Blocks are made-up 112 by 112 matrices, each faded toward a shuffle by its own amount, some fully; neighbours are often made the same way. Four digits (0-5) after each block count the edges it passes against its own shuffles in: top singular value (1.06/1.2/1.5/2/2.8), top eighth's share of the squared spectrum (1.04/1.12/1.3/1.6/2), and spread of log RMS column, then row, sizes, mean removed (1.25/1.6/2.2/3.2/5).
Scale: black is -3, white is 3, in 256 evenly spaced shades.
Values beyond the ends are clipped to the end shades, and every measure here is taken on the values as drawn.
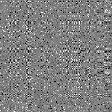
5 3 3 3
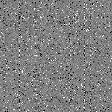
4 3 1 1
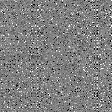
4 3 2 1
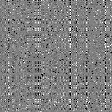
5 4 3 3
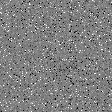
0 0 1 0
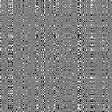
5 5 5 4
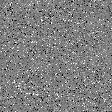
2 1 0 0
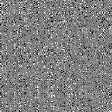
4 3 3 2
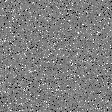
0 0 0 0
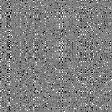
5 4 3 2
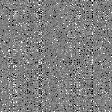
4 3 3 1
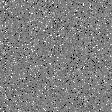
2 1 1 0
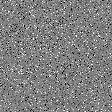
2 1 0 0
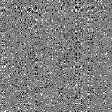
4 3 3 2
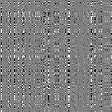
5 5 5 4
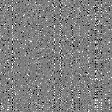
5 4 3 2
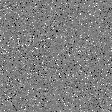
2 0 0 0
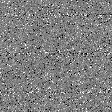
2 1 0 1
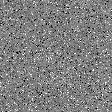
2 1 0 1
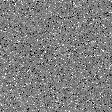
0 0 0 0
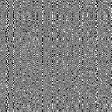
5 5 4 3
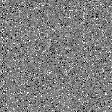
3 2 2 1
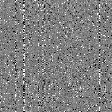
4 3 3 1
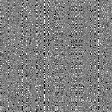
5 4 4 2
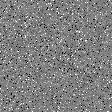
0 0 0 0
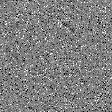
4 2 2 1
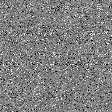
1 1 0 2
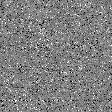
1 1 0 2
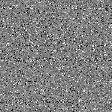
1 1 0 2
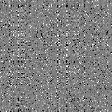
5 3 3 2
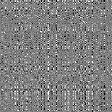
5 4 4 3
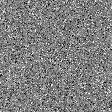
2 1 0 0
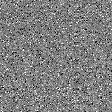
3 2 0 1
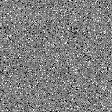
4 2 0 1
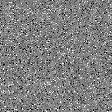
4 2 1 1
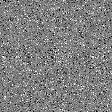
3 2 1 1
